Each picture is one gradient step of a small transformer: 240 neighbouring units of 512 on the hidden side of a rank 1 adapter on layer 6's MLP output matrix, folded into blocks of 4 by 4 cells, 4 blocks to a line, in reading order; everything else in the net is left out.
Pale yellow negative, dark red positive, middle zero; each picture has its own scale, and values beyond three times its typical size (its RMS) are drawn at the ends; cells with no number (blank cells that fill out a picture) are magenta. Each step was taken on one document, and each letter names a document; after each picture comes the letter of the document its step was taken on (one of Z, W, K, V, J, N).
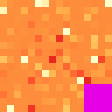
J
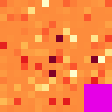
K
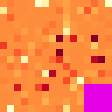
J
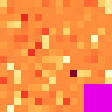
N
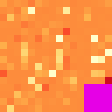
K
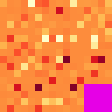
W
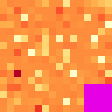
N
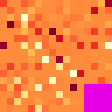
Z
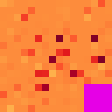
J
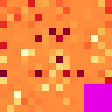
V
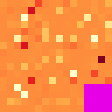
W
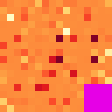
K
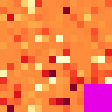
K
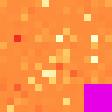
J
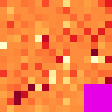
N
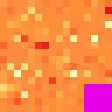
N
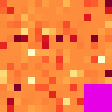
N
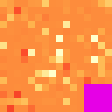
V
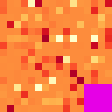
W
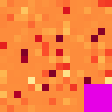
V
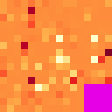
K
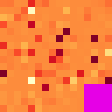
J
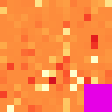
J
